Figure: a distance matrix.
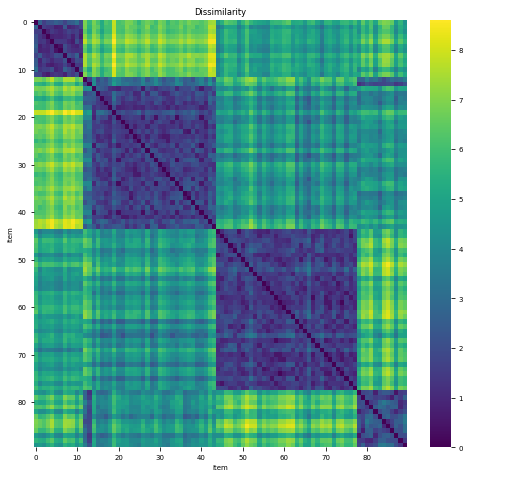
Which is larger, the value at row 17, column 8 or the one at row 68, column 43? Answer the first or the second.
the first
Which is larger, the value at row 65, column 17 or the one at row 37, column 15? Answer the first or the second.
the first
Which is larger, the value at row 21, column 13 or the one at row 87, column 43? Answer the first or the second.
the second
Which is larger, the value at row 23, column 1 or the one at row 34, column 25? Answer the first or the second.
the first
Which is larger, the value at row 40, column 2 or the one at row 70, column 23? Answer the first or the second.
the first
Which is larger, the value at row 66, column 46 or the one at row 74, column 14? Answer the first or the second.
the second
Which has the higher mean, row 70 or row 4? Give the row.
4
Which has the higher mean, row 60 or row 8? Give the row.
8
